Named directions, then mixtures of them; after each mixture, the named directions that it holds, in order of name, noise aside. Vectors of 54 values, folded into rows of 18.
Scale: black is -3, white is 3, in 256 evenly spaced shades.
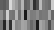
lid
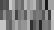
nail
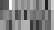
lid, nail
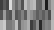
nail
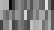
lid, nail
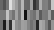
lid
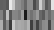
lid, nail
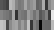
nail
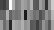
lid, nail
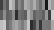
nail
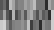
nail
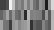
lid, nail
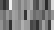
lid, nail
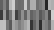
nail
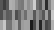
nail
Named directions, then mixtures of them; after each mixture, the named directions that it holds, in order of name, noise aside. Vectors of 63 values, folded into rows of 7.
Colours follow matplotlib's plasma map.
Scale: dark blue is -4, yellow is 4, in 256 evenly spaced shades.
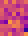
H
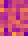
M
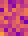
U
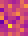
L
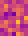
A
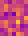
A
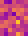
A, M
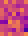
H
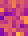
A, U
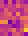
H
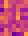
M, U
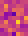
A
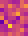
L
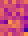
H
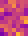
A, U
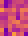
M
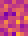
A
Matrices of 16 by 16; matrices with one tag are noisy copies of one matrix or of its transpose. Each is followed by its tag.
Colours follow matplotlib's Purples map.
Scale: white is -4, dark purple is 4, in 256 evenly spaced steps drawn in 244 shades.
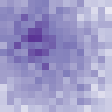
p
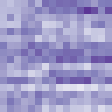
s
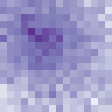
p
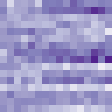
s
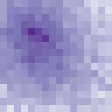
p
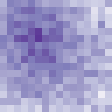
p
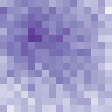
p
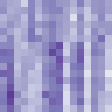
s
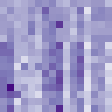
s
